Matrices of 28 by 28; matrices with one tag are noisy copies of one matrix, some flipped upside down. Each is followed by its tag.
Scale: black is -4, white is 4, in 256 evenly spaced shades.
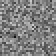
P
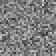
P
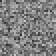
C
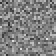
C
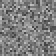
P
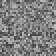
C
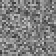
P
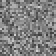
C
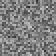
P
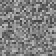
C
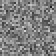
P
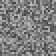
P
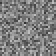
P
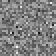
C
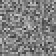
P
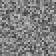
P
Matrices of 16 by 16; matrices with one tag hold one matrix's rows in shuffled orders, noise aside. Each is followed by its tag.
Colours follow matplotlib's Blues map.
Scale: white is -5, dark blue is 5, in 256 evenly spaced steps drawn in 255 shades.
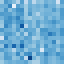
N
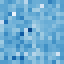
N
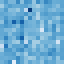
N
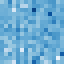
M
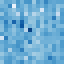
N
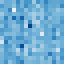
N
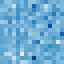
M
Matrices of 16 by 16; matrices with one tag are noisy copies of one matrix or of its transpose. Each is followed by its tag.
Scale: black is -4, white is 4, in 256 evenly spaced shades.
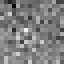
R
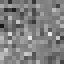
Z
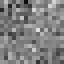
Z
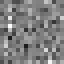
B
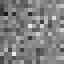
R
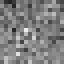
R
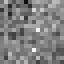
Z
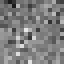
R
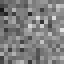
R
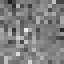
R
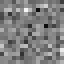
B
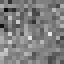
Z
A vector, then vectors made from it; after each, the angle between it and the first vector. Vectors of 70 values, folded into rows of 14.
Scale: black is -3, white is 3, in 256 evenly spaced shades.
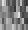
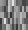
orthogonal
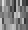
nearly parallel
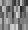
partly aligned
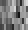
nearly opposite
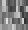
nearly parallel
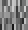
partly opposed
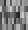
partly opposed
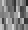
nearly parallel
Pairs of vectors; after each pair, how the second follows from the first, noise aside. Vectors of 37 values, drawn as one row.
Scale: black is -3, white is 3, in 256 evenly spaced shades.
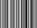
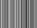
shrunk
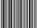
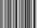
shuffled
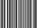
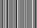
partly zeroed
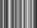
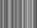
shrunk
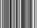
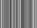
shrunk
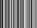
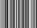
wrapped around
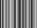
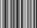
reversed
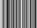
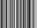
reversed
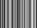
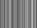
shrunk
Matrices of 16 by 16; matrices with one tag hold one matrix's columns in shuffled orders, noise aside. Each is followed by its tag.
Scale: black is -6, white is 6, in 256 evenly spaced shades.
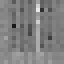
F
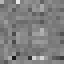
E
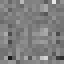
E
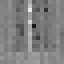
F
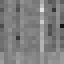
F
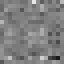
E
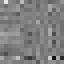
E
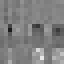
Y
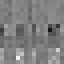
Y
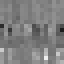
Y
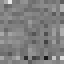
E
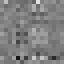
E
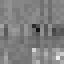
Y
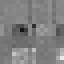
Y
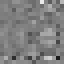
E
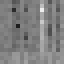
F
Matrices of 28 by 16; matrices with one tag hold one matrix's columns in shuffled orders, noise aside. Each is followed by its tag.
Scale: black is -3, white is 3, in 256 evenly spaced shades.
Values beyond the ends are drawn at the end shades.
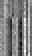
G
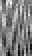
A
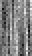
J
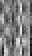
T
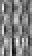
T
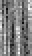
J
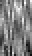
A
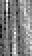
J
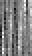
J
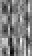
T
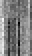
G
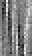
J
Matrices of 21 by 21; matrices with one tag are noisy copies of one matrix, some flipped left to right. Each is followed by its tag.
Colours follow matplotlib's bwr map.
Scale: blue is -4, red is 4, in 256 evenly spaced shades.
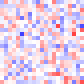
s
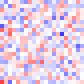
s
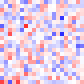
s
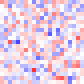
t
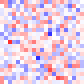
t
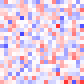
s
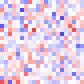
s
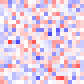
t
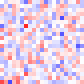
s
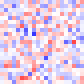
t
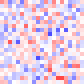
t
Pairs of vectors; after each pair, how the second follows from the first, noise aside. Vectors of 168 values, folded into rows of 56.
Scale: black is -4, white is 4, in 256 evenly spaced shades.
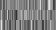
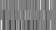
partly zeroed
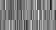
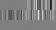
partly zeroed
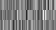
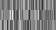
reversed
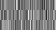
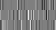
partly zeroed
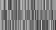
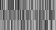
reversed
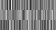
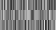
reversed
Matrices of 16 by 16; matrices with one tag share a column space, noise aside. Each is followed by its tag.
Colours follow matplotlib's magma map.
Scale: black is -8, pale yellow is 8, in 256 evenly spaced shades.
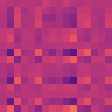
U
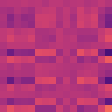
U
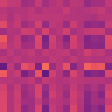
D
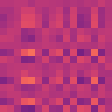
U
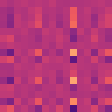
U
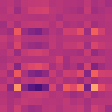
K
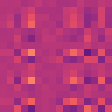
U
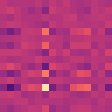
K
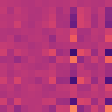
U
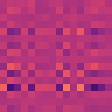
K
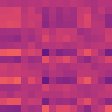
U
